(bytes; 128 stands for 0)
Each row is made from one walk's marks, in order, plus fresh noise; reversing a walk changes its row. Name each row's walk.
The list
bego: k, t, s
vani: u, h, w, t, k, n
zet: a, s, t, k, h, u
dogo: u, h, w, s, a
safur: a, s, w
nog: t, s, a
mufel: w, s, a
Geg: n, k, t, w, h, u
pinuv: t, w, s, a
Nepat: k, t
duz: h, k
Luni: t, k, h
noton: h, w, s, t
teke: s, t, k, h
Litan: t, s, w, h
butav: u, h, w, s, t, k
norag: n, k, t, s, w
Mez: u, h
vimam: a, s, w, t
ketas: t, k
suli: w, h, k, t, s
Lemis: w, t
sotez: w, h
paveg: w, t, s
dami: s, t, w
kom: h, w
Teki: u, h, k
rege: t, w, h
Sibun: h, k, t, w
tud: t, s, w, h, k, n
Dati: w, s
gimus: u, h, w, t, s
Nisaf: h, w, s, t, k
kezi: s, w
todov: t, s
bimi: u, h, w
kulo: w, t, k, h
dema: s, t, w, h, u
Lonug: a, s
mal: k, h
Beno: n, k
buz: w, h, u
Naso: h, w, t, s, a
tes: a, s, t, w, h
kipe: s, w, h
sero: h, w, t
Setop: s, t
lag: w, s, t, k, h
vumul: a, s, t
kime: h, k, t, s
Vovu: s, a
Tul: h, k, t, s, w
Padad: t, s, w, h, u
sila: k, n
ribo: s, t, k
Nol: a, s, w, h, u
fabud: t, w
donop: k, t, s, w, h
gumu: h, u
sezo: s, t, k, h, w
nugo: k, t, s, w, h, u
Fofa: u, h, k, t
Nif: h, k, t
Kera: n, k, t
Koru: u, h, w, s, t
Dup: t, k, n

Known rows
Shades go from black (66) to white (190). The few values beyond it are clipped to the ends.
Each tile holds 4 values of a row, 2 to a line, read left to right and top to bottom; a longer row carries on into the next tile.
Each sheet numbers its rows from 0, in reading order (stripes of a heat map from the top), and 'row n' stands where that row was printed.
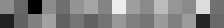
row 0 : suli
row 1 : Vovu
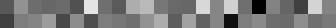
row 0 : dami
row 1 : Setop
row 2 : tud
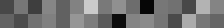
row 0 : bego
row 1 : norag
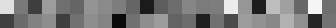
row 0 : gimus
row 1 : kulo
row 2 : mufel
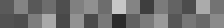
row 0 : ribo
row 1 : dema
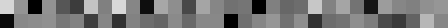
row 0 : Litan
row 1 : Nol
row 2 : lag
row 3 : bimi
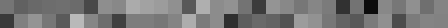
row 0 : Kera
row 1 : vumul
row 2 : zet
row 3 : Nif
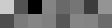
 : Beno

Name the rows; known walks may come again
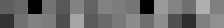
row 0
Luni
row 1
kom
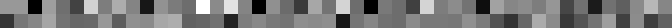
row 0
noton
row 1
Dati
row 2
Padad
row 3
tud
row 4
bimi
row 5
teke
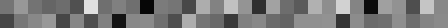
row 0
dami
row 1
norag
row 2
Koru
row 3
Nol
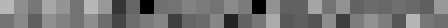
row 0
Lonug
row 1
Sibun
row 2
Nisaf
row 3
Kera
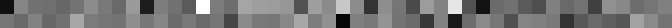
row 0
Nepat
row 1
kezi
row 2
vumul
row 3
tes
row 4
Geg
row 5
zet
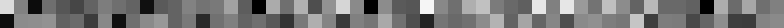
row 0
rege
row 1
kulo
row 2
Teki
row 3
kipe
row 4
Setop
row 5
nog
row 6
duz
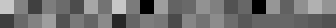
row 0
dema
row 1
butav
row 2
mal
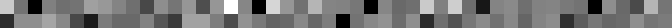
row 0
sotez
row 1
Fofa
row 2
dogo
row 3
lag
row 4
buz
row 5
nugo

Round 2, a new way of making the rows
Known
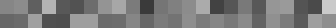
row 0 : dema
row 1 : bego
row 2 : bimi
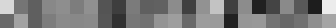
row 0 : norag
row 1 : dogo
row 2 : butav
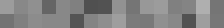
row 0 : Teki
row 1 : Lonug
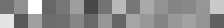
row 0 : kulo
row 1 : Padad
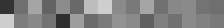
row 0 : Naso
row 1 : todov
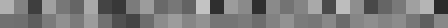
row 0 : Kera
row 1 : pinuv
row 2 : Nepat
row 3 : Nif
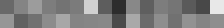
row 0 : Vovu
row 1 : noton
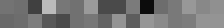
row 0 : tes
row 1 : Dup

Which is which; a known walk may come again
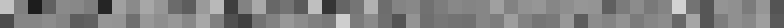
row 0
Fofa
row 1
gumu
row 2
pinuv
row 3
paveg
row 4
sotez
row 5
ketas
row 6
norag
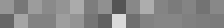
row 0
Litan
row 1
Lemis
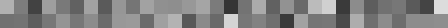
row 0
Kera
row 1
safur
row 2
Naso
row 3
noton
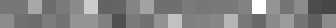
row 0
nog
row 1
Dati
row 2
mal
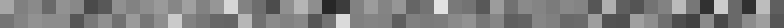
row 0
Teki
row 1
kipe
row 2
Tul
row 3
sero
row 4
vumul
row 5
dema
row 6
Geg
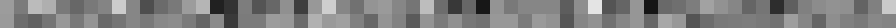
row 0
Beno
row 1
Nif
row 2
dogo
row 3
Lonug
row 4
sila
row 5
lag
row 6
fabud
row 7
kom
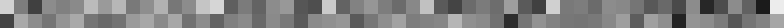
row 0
nugo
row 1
Nol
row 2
bimi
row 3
Vovu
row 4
gimus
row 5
Mez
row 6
butav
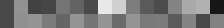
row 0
Nisaf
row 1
kime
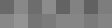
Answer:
Setop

